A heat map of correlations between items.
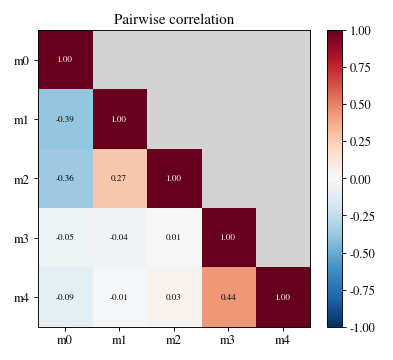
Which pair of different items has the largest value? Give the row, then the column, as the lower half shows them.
m4, m3
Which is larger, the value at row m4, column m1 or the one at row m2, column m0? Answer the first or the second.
the first
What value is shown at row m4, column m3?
0.44
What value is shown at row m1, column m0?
-0.39
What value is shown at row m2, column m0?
-0.36
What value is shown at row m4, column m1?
-0.01
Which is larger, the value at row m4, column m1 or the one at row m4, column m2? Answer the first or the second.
the second
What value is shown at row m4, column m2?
0.03
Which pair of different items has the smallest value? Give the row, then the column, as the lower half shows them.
m1, m0
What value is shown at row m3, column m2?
0.01
